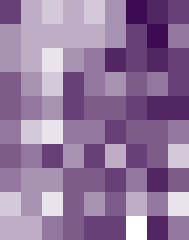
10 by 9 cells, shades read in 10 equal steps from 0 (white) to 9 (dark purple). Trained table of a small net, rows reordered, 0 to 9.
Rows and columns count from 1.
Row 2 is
4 3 3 3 3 4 7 9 5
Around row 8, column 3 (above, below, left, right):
7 1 4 6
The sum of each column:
48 36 30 51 50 56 57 71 53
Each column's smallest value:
2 2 1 3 2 3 0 5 1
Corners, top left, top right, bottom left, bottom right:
7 7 3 5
